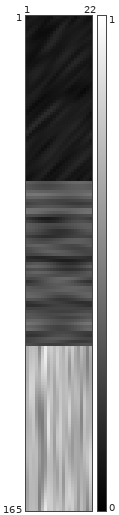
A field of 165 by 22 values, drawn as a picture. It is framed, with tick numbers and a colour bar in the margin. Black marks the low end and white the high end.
It is made of 3 by 1 panels. Panel 1,1: very low, slanting up to the right, faint in contrast. Panel 2,1: low, streaked across. Panel 3,1: high, streaked downward.
